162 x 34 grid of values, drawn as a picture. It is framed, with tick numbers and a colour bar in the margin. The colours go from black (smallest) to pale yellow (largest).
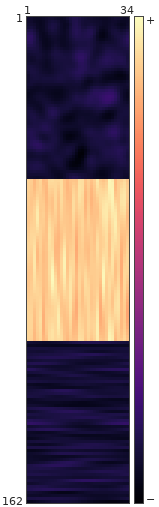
The table splits into 3 rows of 1 panel. Panel 1,1: very low, blotchy, faint in contrast. Panel 2,1: very high, streaked downward, faint in contrast. Panel 3,1: very low, streaked across, faint in contrast.
